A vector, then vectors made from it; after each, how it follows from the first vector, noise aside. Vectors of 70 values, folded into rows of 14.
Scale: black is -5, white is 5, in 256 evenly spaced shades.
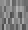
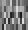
scaled up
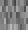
wrapped around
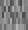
wrapped around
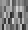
scaled up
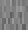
shrunk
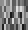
scaled up
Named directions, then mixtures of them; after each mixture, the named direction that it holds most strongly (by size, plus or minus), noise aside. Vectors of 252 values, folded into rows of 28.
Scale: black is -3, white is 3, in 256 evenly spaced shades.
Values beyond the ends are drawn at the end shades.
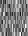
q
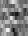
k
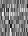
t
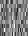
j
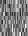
q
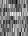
q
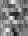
k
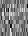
t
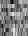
k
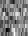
k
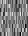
q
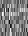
t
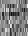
t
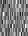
q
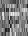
t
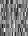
j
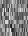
t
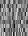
j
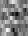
k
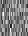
t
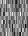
q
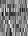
t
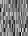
q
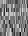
q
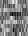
k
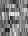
k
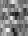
k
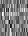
t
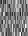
q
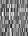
t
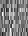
t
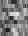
k
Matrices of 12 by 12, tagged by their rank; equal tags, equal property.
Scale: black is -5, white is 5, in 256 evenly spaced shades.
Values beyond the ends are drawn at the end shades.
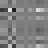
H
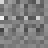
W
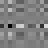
H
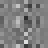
W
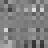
W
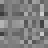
W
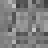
W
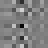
W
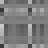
H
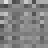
W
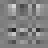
H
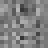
W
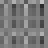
H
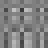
H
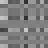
H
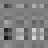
H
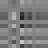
H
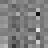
W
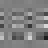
H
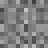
W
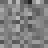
W
